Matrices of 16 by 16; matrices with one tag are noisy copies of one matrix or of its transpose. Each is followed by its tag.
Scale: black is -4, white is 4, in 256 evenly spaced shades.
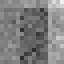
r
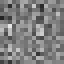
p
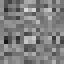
p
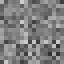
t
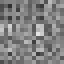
p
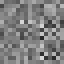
t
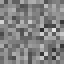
t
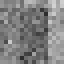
r
